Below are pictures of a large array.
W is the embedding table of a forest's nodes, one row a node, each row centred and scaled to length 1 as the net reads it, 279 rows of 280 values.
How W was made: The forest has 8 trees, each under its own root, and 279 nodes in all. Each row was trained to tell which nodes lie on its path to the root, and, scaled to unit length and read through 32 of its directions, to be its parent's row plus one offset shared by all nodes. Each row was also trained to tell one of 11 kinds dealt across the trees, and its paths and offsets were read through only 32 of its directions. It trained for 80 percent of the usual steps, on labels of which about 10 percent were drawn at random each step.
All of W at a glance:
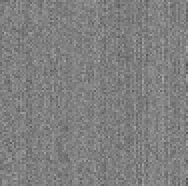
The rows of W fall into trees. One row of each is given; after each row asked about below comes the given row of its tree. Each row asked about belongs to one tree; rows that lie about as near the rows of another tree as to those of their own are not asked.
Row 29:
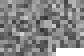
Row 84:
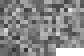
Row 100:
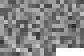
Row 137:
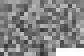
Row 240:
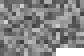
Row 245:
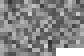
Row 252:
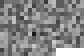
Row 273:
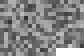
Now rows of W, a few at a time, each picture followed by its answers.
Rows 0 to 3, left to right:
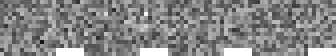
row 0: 252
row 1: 29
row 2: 84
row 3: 240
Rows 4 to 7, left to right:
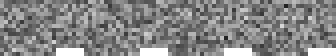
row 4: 137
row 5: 273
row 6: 29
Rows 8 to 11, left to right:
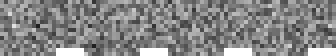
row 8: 84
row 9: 100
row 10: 240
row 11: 100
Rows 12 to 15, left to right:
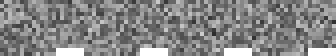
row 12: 273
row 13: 245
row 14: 29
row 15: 29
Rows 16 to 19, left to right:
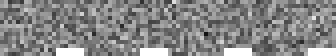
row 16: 100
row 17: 84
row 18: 100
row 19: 240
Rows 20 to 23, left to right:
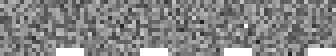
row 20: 84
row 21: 84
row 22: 100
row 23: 245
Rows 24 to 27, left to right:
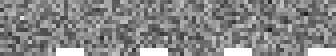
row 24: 29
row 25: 100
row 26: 273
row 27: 245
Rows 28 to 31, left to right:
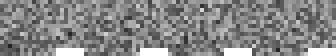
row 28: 29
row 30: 100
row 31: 273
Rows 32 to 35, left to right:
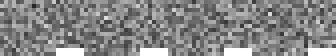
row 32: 100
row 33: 29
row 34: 29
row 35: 245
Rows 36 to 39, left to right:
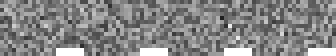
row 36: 29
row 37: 273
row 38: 252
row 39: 252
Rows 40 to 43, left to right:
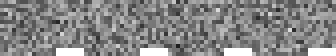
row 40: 137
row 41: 252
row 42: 100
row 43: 240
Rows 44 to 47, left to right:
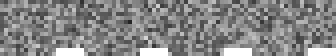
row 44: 84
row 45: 84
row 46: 245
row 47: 240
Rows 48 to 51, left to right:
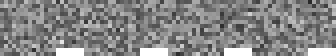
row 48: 100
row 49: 137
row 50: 100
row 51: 252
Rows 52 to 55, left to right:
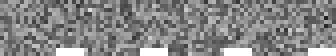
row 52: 84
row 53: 84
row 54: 245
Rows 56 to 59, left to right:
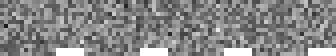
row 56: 137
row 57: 84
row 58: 273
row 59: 252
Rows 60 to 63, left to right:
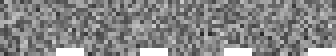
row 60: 252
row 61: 29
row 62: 273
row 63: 84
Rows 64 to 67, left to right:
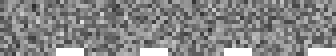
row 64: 252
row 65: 273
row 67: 240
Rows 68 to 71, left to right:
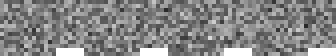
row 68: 137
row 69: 252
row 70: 29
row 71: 273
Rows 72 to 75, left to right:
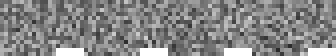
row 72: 84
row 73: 252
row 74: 137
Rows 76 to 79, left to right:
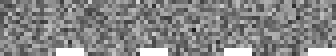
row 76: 84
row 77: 100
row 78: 252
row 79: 240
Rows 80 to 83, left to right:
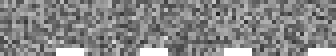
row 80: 100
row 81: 84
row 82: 29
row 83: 252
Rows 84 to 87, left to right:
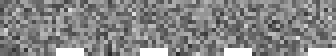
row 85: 273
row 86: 100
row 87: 29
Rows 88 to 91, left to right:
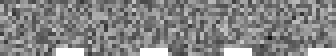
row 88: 245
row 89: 84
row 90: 245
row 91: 29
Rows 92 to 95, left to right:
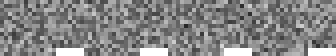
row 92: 29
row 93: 245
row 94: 273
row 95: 29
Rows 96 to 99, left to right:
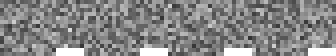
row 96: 252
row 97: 245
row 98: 245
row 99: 84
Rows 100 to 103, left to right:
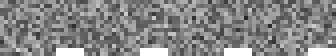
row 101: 273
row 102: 84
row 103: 273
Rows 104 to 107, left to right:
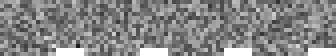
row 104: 273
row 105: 84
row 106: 240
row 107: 29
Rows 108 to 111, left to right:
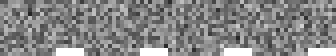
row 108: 273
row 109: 245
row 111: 29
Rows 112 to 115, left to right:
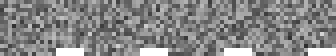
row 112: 252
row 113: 29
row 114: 84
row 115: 100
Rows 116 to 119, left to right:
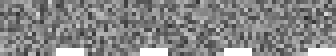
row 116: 84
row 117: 84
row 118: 252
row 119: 273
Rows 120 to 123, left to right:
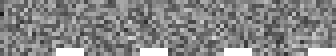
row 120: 252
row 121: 273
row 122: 252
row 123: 273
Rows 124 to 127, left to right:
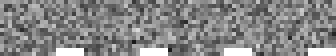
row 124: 245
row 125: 273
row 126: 240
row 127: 100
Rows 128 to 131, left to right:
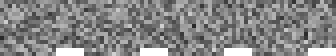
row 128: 29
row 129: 100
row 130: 252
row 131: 84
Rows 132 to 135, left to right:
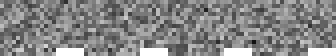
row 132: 273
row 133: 273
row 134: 252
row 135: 100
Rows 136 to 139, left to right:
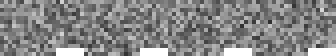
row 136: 100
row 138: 29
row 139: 84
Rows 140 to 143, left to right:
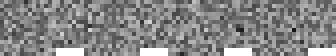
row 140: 29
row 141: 252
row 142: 100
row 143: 252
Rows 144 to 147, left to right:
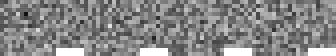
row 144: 240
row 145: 29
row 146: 245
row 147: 29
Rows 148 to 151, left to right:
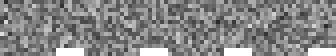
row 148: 84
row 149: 29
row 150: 100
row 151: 29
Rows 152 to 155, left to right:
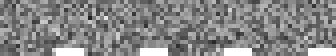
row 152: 245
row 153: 245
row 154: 29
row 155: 252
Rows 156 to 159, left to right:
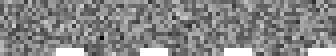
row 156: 29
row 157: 100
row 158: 29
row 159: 84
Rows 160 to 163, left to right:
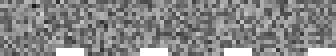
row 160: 100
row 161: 84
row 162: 29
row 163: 273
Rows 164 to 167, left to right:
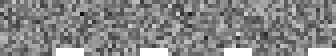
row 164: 240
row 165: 84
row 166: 245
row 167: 29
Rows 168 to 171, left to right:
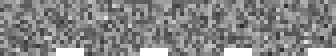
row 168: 273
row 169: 29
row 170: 245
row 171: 100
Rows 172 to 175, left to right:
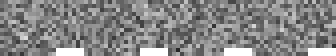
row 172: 252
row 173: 29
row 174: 273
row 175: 100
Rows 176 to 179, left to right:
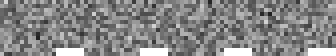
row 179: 252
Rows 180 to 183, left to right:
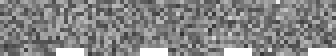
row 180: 137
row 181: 245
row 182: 273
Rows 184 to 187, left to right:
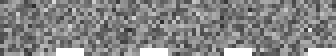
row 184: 273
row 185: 29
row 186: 100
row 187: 84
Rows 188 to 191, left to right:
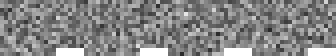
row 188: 100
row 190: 273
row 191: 245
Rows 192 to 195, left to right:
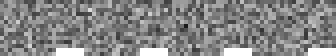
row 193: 84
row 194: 273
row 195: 84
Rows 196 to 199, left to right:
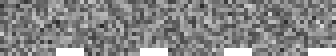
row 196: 252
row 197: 273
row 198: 252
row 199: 245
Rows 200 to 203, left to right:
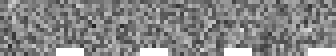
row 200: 252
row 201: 252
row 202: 245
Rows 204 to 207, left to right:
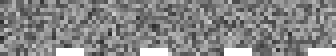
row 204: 84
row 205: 100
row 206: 100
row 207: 137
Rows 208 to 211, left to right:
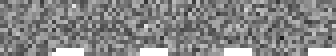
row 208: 84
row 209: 29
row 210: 29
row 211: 29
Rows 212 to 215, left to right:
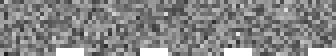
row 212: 100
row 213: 100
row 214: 100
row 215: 100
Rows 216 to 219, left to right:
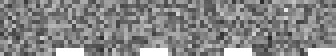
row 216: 29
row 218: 84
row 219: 100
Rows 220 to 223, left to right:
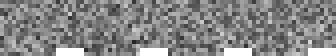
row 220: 100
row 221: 273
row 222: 273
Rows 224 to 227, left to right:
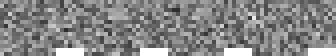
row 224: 84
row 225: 100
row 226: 100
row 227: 245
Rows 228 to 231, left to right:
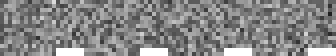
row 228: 252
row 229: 100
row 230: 252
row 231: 100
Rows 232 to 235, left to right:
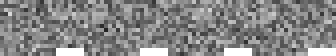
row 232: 84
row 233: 273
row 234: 100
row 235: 273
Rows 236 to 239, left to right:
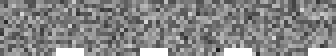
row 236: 273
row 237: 137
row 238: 252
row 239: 84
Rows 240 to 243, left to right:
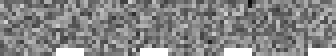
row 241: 84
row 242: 84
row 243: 137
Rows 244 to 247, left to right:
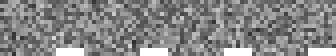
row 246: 252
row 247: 137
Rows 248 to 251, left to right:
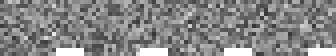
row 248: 252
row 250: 252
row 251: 245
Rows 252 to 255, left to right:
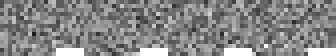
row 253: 273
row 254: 245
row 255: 100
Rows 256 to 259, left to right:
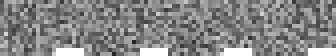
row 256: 273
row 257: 273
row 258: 273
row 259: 84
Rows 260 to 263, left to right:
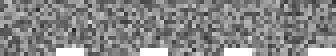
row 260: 252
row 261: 84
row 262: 137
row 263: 84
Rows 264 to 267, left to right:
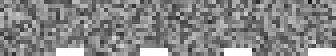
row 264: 273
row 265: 100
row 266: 240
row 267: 252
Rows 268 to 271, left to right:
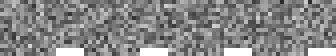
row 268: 273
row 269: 273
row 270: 84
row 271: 252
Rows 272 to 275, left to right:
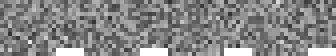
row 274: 252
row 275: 84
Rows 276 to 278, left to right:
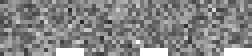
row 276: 273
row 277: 100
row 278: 273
